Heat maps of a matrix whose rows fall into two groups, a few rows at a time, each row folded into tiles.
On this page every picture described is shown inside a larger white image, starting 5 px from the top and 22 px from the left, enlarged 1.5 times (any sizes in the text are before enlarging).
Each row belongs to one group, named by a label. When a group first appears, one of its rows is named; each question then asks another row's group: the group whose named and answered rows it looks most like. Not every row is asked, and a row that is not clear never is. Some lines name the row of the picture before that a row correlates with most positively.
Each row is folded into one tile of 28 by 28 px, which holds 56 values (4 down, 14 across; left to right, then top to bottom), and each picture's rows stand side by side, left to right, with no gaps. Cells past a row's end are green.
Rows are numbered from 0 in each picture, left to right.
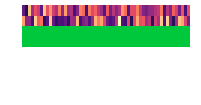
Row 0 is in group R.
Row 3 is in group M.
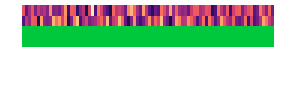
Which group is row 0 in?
M
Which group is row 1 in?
M
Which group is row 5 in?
M
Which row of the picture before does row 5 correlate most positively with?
1
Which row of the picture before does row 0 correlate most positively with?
3
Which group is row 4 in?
M
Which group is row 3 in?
R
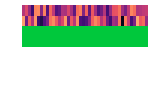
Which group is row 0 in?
R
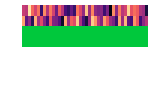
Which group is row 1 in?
R
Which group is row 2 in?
R
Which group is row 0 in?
R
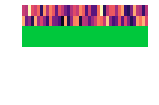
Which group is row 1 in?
M
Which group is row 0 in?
R
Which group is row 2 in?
M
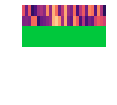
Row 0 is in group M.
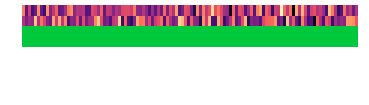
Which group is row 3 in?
M
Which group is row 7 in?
M
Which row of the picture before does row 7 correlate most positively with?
0
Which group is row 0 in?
M
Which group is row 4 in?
R
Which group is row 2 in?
M
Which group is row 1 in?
M
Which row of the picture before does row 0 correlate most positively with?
0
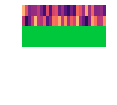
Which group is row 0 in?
M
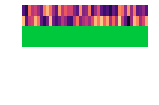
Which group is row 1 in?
M
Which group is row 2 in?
R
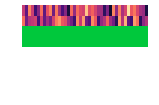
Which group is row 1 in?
R
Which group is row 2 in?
R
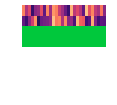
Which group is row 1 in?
R
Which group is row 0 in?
M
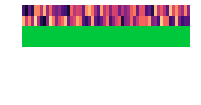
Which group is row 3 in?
R
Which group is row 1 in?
R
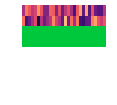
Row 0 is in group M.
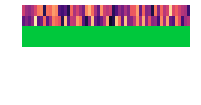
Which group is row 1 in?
R
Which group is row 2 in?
M
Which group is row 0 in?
M
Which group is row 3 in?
R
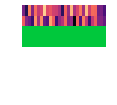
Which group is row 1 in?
R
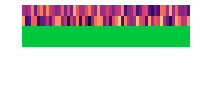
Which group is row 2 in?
M
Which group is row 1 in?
M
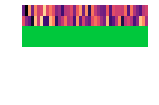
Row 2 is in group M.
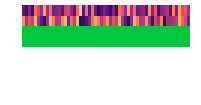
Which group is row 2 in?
R
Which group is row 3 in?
M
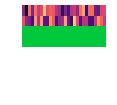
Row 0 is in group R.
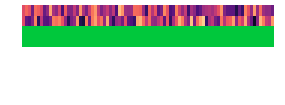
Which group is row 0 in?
M
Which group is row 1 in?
M
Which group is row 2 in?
M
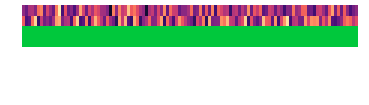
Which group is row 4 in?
M
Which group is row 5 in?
M
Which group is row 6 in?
M
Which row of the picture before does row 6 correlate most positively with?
4
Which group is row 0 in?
M
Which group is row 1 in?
M
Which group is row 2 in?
R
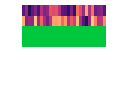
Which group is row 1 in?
R
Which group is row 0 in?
M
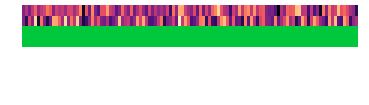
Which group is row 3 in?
M
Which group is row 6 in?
R
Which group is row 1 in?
R
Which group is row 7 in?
R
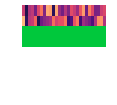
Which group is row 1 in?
M
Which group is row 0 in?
M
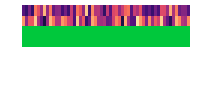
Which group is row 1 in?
R
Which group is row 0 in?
R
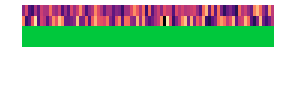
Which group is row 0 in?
M
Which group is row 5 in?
R
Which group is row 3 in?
M
